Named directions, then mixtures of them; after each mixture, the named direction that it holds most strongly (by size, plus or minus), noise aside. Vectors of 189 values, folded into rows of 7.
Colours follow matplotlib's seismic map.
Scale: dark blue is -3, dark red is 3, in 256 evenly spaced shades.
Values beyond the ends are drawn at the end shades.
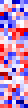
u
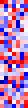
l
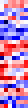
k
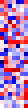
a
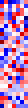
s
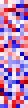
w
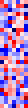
w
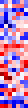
u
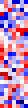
u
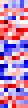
k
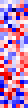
w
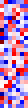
s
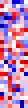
u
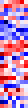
k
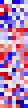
u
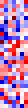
l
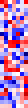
a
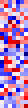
a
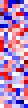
u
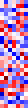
w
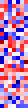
s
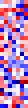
w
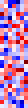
a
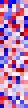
s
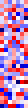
w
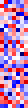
w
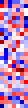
s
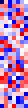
s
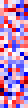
w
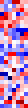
u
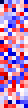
l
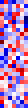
s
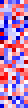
s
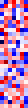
l
